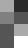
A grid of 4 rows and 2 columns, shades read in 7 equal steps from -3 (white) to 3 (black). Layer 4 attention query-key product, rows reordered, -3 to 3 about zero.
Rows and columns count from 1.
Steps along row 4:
down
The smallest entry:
-3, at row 4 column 2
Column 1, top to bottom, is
-1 0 1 1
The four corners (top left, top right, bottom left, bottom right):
-1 2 1 -3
